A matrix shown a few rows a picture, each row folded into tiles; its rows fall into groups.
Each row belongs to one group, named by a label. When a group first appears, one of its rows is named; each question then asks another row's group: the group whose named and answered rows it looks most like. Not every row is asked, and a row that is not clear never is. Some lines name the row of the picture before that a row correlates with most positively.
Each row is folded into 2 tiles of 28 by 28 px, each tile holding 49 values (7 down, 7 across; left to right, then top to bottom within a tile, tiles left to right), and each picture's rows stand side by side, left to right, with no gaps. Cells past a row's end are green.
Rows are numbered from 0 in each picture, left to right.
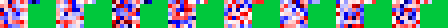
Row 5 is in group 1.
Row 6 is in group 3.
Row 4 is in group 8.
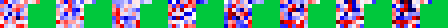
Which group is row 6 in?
1
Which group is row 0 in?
3
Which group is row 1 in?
1
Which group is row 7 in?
1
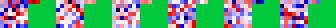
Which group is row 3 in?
3
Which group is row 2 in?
8
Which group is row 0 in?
8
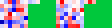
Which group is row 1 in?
3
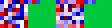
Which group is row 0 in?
3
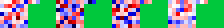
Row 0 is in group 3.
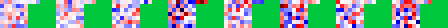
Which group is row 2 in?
8
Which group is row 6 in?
8
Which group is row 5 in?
3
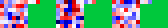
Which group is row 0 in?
3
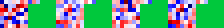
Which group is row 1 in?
1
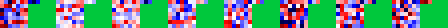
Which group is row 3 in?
1
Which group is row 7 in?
8
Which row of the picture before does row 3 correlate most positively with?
1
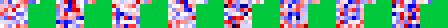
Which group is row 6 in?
3
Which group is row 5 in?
3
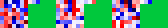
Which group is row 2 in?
1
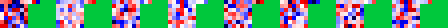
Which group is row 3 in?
1
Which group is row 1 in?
8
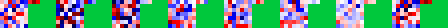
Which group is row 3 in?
1
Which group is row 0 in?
8
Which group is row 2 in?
3
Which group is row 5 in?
1
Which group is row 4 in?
3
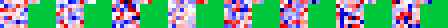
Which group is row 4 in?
1
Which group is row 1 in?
3
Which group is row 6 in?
3
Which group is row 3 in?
8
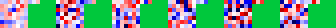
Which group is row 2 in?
3
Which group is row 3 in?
1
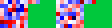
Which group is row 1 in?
3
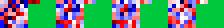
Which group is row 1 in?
1
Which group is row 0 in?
8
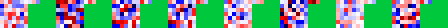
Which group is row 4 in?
3
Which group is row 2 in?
1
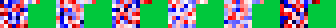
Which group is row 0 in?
3
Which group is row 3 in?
8
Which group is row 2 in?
8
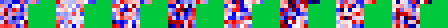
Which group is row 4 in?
1
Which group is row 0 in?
3
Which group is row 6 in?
8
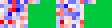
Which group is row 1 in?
3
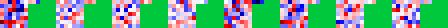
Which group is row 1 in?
8
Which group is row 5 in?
1
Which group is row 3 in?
1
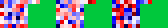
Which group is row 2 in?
3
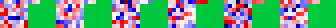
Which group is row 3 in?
8
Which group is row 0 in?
3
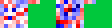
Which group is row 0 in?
8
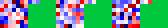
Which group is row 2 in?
3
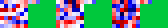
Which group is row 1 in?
1
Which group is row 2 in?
1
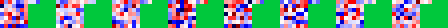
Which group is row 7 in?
3
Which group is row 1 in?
3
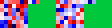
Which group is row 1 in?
8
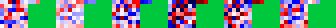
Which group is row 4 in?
8
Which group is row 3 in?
8
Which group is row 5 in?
3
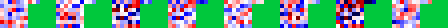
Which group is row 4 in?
8
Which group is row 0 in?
1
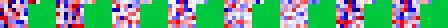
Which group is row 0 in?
8
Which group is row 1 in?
3
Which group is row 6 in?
1
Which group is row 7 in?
1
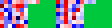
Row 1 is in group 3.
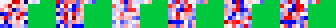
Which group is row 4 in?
1
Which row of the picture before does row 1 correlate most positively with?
1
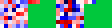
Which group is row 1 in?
1
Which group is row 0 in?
8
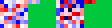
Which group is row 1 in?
8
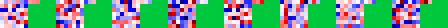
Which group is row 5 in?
3
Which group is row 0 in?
8
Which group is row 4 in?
8
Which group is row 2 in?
1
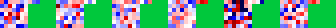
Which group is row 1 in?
3
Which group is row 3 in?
8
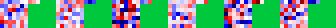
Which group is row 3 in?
3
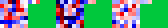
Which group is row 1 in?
3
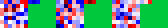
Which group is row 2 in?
3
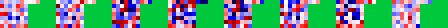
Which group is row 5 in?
3
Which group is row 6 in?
3
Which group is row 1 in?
3
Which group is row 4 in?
1
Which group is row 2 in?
1
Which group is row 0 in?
3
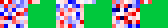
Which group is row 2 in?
8
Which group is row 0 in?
8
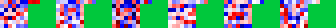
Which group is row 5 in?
3
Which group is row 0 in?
8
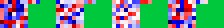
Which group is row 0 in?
1
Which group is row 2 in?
8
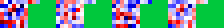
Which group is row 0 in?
1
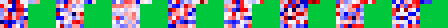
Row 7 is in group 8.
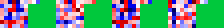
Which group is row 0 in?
1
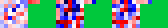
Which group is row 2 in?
1
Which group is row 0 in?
8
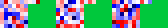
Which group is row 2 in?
1
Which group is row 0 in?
3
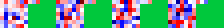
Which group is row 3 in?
1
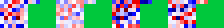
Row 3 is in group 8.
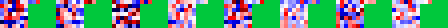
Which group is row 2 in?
8
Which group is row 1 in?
8
